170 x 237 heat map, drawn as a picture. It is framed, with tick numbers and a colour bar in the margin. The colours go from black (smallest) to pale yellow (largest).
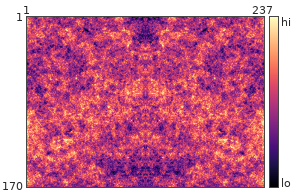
No seam splits the table. There are no regular stripes. It is mirror symmetric from left to right. The histogram is bell-shaped. The texture is blotchy.
